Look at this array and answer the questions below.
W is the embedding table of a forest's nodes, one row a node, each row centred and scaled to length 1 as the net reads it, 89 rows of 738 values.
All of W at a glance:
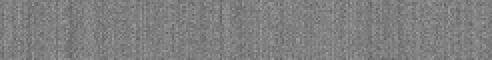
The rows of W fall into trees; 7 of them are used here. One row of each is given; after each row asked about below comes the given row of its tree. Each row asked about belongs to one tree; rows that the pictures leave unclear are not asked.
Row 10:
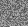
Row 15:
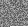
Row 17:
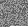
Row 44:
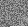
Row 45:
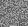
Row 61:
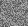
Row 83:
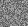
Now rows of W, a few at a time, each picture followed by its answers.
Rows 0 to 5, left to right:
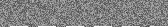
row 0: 10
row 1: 61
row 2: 15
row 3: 17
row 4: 45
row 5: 45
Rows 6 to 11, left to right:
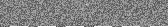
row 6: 45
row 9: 17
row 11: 10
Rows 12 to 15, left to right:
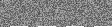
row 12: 15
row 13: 10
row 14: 44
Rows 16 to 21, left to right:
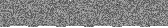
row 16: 17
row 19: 17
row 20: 10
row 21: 44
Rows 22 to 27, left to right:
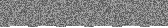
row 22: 10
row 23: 45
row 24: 15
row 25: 10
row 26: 17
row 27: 45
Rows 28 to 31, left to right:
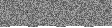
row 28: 44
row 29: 45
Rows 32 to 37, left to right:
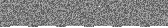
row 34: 17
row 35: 15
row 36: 17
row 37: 44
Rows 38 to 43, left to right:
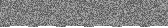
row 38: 61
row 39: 44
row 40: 45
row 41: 61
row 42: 10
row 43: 61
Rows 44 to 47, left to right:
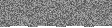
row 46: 15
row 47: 61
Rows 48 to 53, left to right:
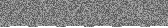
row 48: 10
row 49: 10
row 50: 10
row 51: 17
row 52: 45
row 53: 44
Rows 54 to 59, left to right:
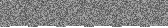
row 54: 10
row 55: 45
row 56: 10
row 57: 61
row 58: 45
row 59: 61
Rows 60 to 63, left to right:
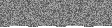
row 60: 45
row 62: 17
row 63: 45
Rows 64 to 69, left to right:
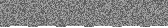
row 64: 17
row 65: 17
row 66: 17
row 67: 61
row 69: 83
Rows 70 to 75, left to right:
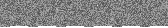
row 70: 44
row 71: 10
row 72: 44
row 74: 17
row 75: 61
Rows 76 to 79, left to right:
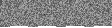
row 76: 61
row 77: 44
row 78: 45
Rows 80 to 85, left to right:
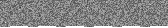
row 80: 10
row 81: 17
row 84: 10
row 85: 83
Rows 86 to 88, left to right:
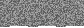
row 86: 45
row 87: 17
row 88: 45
